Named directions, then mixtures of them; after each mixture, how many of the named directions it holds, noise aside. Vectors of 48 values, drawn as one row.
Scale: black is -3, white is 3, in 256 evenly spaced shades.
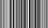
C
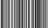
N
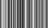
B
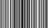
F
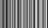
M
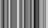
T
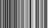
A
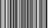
three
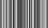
three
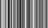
one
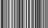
one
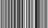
three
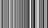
three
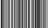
one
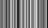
three
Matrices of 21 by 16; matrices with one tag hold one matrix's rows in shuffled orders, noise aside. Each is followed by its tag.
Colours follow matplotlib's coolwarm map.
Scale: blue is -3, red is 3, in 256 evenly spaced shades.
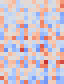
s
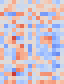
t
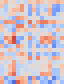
t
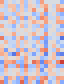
s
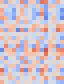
s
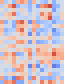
t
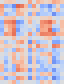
t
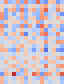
s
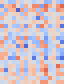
s
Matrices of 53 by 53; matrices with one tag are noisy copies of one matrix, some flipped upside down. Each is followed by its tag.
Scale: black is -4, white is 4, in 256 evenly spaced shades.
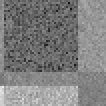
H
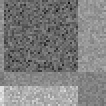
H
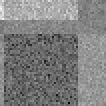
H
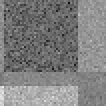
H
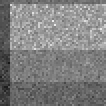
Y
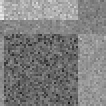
H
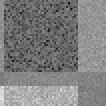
H
